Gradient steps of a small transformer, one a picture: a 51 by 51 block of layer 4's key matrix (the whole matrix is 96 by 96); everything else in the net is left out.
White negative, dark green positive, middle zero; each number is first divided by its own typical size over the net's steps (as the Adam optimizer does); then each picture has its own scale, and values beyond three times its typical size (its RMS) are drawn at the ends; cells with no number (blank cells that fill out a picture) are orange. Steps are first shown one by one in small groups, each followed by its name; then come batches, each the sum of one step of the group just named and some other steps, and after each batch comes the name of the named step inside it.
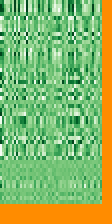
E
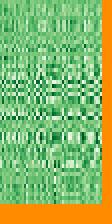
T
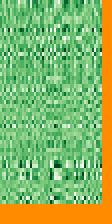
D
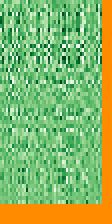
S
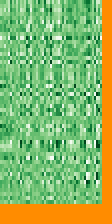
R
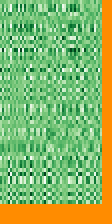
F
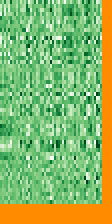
R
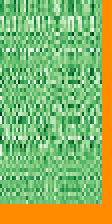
E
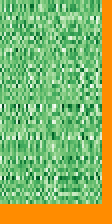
F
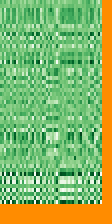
R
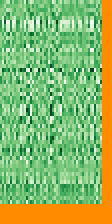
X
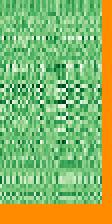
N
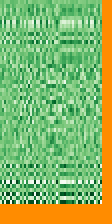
X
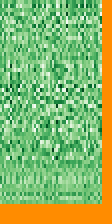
N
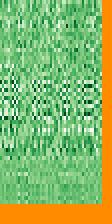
X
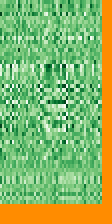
N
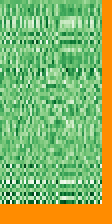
X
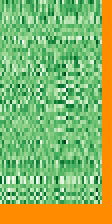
N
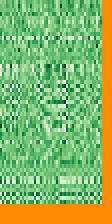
N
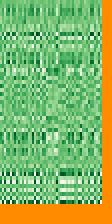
N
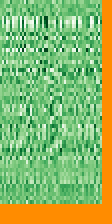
X
